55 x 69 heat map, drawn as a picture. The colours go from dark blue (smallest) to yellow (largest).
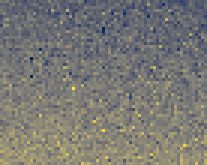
Values rise toward the bottom. The grain is fine, like static. The values follow a bell shape. No regular stripes run through it. Overall the values sit about 50% of the way up the scale.
